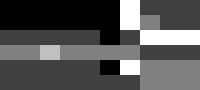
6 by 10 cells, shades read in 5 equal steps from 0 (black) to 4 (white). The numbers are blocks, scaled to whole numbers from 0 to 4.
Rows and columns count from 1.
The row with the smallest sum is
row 1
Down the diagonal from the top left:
0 0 1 2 1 1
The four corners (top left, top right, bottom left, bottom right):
0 1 1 2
